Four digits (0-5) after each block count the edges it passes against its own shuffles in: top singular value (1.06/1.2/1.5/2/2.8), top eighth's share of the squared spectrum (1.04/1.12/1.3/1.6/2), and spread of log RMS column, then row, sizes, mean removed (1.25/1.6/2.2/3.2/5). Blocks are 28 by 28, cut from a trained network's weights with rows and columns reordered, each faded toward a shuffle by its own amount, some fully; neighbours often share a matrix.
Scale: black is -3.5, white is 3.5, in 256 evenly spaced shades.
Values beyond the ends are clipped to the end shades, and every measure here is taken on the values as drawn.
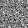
0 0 0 0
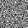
2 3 2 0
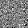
2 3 1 1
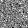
0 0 0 0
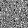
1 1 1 0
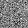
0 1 0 0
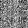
2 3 0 1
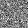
0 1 0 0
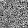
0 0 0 0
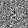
1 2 1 0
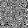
2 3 2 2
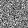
0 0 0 0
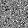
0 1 0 0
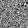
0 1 0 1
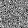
1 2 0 0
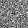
1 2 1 0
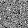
0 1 0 0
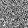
1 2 1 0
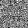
1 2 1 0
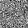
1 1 0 0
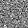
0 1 0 0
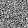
0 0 0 0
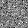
0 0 0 0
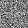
1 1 0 0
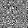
2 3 3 1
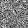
1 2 0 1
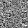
2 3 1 0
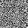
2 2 0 0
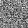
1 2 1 1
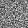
1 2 0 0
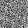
0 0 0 0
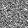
1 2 0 0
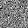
1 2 0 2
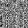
3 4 2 0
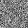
1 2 0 0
